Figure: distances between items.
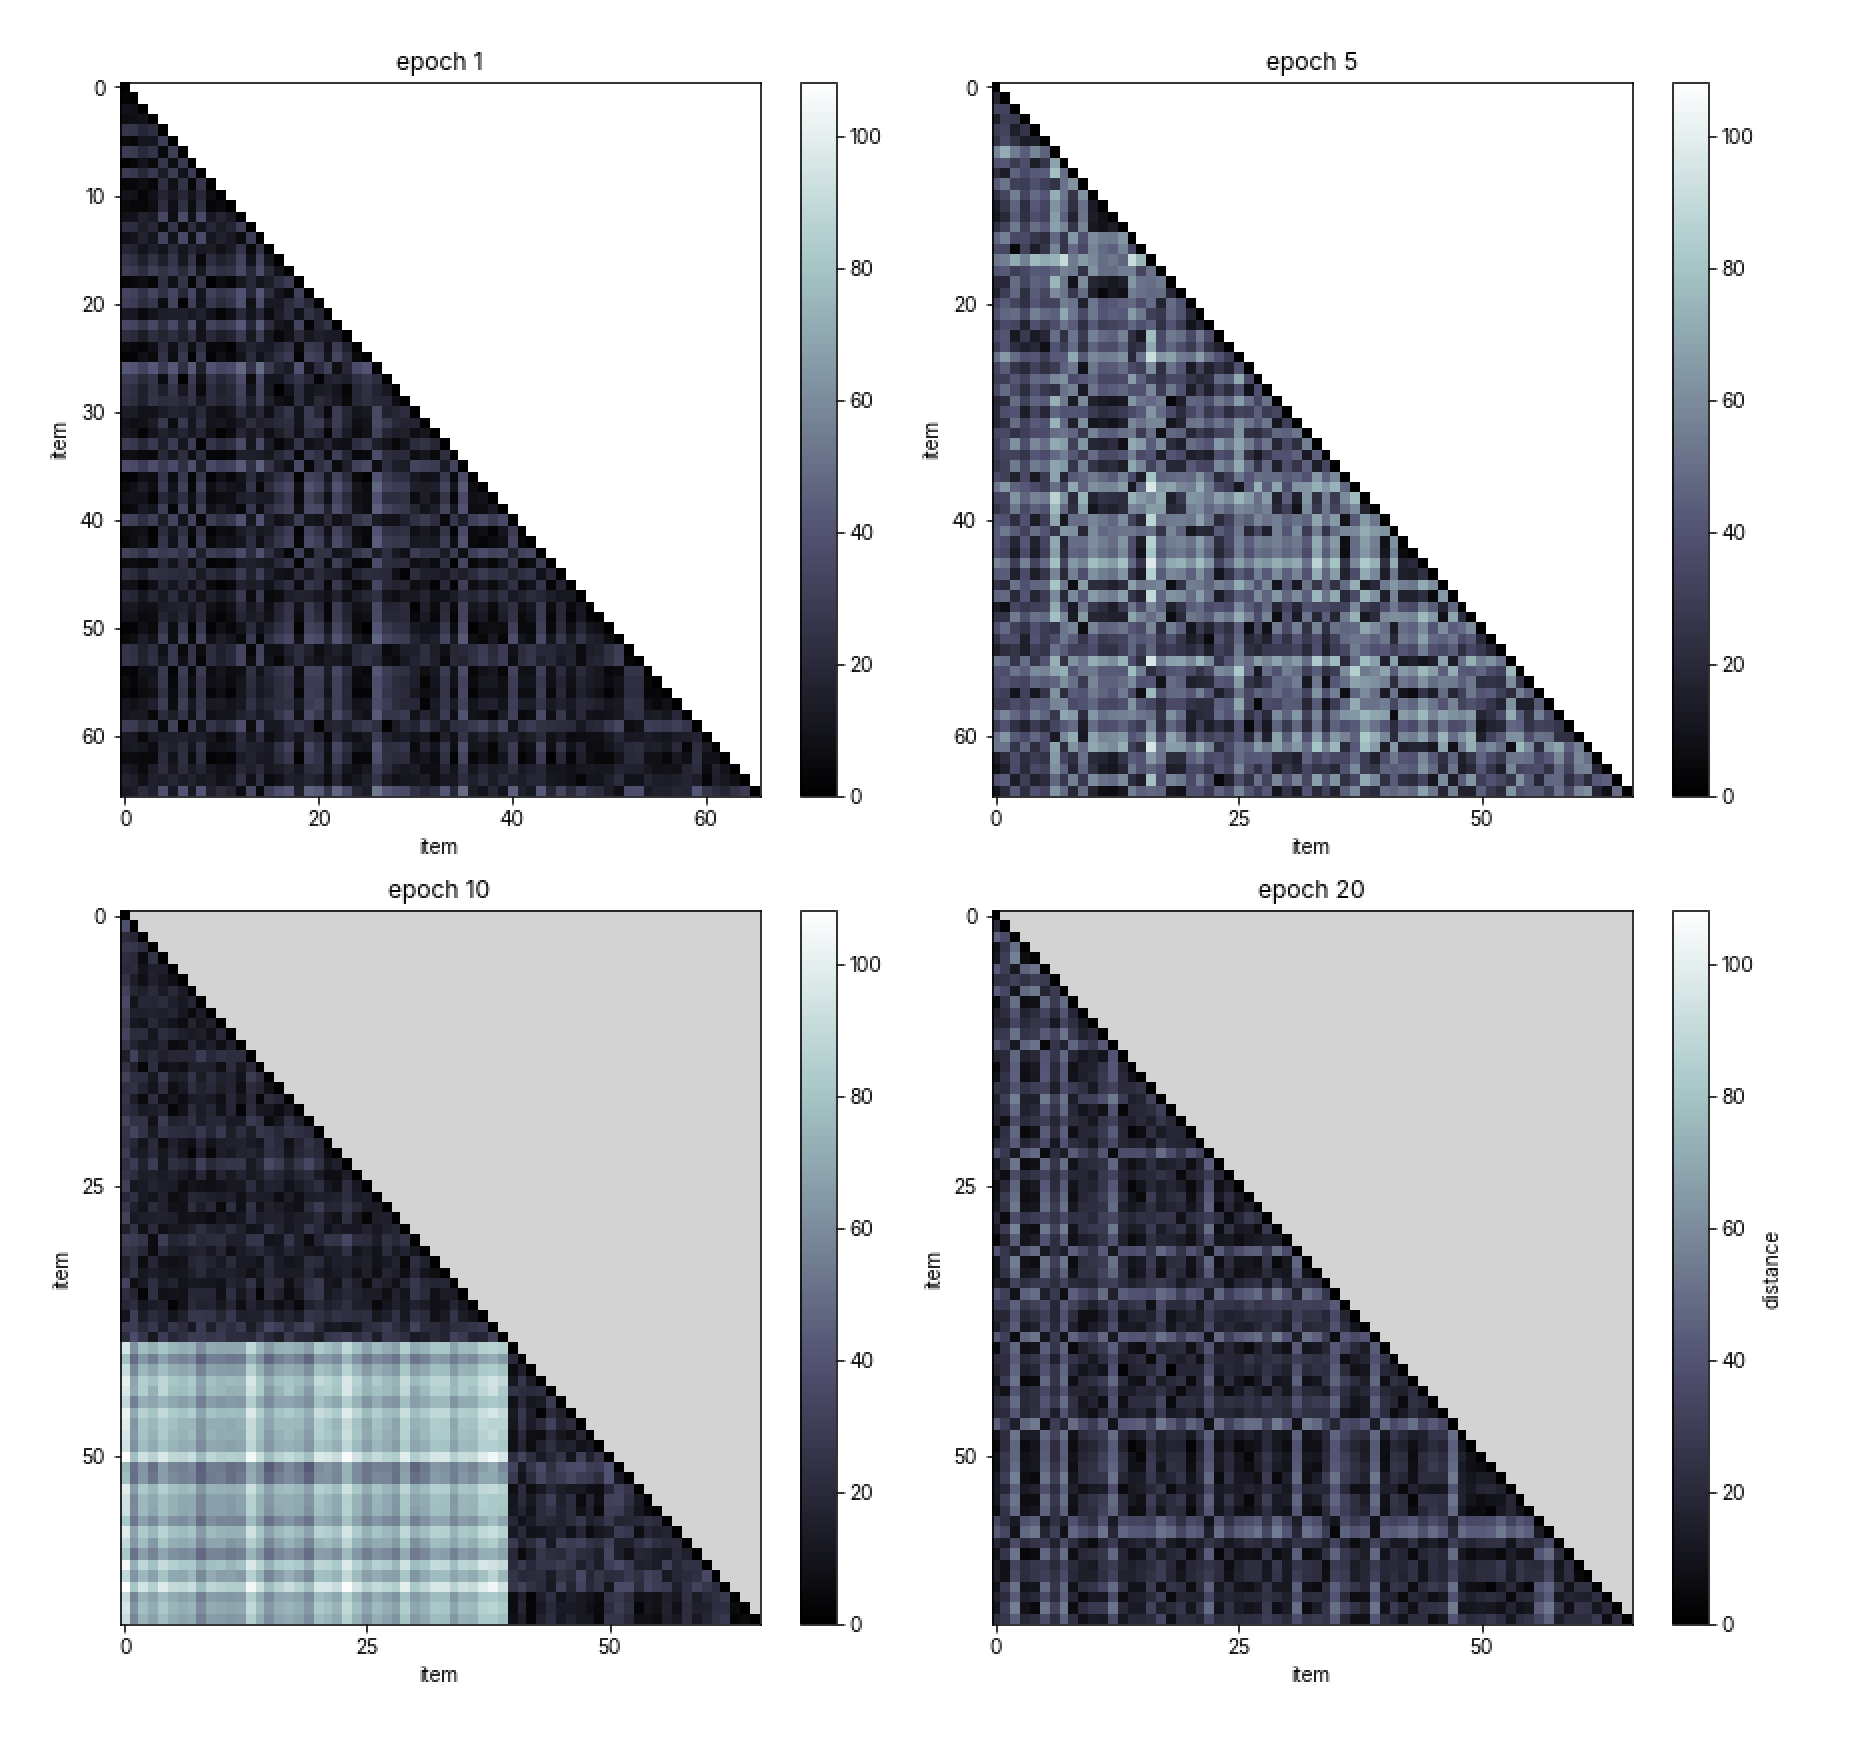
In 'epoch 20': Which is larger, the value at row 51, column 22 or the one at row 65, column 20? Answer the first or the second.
the first
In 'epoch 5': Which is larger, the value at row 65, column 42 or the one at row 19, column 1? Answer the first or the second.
the first
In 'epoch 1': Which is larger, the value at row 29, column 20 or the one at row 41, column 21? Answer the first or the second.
the first
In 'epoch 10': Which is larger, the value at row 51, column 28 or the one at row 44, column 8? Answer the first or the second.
the second
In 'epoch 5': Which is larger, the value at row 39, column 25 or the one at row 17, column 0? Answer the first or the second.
the first
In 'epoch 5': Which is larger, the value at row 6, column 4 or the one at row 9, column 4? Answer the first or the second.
the first
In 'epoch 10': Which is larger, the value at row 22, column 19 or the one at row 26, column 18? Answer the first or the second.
the first
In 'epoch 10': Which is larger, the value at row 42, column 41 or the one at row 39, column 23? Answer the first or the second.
the second
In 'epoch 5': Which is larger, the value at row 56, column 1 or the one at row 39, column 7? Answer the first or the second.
the second
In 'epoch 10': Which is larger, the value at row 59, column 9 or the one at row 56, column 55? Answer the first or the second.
the first
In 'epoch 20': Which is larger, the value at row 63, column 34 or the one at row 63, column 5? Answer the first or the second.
the second
